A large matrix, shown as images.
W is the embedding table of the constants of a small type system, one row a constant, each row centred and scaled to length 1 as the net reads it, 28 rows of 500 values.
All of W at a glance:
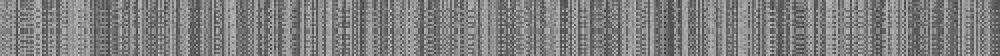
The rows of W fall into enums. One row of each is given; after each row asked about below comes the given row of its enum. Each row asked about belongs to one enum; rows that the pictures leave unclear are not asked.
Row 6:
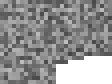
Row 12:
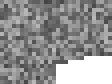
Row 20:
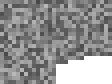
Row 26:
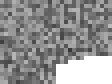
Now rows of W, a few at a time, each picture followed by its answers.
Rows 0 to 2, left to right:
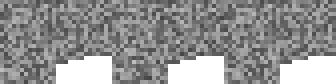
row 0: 20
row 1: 6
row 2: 20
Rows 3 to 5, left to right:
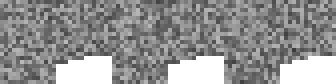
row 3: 6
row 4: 12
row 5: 26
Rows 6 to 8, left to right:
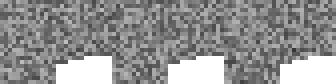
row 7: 20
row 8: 26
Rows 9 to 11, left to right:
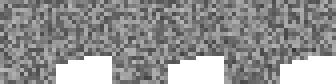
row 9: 20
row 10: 6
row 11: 26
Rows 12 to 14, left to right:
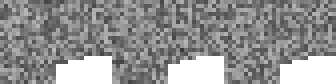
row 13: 26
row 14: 20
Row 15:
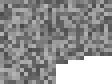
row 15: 20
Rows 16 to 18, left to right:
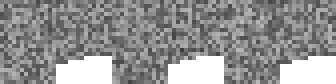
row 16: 20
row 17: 26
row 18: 12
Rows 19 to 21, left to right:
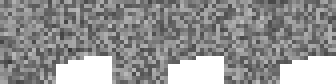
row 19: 26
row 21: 12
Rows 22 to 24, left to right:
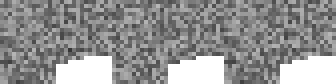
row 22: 26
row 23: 20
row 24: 26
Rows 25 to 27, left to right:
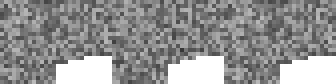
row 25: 12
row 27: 12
